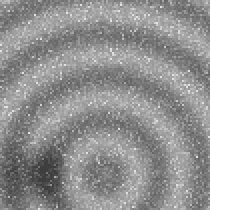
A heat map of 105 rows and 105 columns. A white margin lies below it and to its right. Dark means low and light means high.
Rings spread out from the bottom middle. The histogram is bell-shaped. A single dip lies in the bottom left. No row or column stands out. The ninth with the lowest average is the bottom left.
